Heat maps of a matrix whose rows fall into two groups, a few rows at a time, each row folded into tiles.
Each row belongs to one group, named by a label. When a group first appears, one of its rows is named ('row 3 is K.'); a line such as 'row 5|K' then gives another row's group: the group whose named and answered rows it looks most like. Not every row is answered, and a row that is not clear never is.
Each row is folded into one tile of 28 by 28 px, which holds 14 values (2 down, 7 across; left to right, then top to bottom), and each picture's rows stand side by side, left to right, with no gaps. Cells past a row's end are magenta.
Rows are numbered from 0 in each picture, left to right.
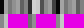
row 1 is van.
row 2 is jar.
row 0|jar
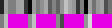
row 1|jar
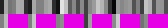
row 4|jar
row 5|van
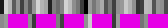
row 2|van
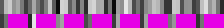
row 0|van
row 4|jar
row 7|van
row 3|van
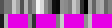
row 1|van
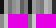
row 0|jar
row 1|jar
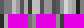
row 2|van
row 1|van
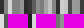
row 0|van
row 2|van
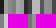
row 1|van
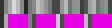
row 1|van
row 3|van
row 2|van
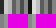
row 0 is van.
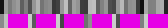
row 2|van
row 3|van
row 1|van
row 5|jar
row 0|jar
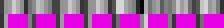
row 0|jar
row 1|van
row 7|van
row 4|van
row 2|jar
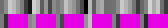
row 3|jar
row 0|van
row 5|van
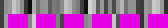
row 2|van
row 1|jar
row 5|jar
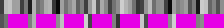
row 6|jar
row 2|jar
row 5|van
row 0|van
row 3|van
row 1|jar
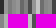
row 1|van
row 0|jar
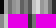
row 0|jar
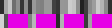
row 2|jar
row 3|jar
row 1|jar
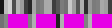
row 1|jar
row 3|jar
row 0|van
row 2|jar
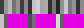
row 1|van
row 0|van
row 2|van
